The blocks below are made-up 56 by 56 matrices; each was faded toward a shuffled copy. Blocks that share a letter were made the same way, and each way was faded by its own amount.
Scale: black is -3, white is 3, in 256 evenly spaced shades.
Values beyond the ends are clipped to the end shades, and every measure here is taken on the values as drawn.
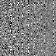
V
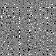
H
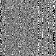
V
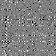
H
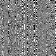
V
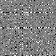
H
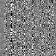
V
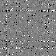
H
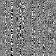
V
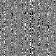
V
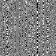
V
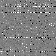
H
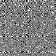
H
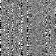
V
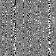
V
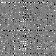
H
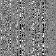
V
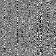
V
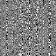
V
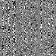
V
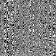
V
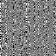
V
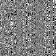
V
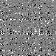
H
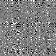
H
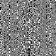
V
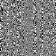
V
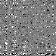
H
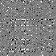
H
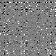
H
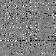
H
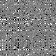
H
